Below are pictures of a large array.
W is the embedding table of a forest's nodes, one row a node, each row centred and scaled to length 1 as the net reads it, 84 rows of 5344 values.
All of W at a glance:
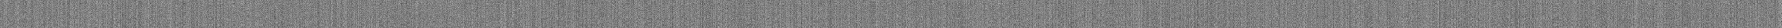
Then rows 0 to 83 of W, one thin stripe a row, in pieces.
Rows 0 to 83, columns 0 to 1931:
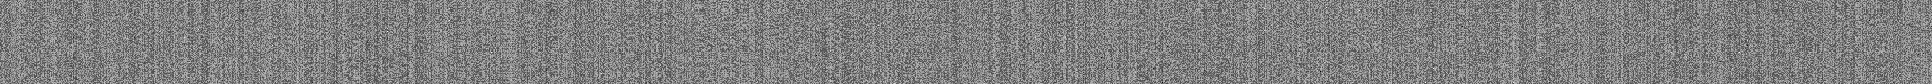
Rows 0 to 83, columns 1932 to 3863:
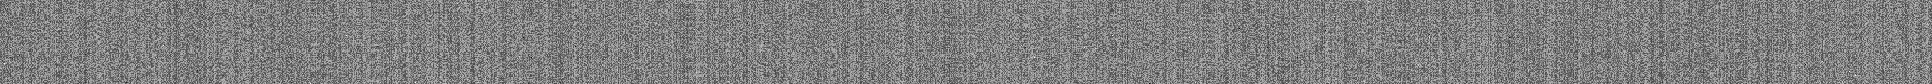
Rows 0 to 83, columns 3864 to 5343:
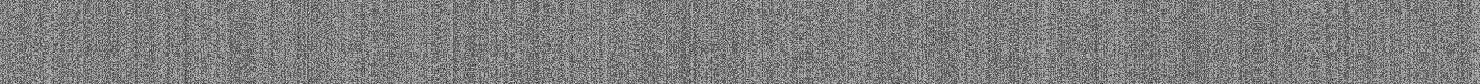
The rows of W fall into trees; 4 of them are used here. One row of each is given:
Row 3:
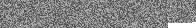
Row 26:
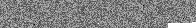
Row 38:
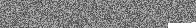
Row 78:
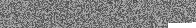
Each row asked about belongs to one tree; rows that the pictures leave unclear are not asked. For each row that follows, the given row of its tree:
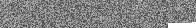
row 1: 78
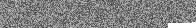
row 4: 26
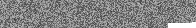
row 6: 26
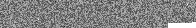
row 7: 78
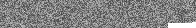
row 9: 3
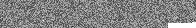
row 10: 3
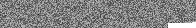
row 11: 3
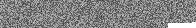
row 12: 26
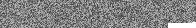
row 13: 3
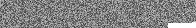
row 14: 38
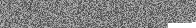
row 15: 26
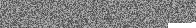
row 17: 38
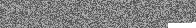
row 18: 38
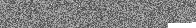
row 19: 26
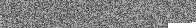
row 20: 78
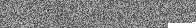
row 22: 3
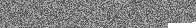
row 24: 38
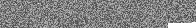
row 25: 38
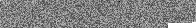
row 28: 78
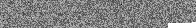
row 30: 26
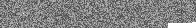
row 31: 3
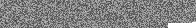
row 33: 38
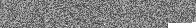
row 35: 78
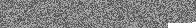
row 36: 3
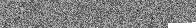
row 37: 26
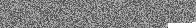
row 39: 38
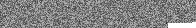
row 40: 3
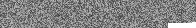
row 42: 3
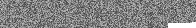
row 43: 26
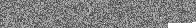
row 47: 3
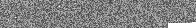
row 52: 78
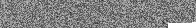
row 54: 78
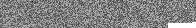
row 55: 3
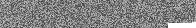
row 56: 78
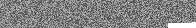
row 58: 38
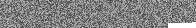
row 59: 78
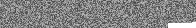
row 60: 38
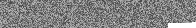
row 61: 26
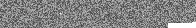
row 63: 38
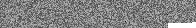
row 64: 3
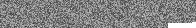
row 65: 3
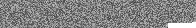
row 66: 38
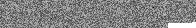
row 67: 38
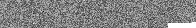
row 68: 26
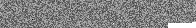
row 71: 38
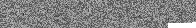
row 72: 3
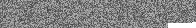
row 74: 3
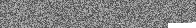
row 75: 3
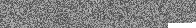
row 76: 3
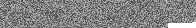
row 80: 38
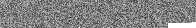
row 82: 78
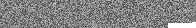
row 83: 38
